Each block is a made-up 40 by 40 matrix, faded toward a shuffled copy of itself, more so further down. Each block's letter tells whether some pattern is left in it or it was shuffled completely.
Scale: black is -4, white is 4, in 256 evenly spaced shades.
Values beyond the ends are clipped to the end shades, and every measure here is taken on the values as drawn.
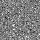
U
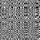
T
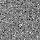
U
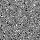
U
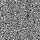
U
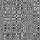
T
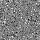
U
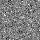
U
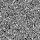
U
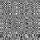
T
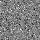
U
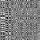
T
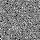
U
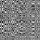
T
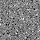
U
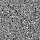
U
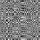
T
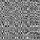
T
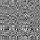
T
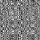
T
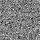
U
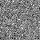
U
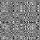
T
